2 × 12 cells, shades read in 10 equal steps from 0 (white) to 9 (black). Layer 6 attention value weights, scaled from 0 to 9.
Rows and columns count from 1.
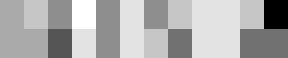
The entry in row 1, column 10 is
1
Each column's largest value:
3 3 6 1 4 1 4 5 1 1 5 9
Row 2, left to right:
3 3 6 1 4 1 2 5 1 1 5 5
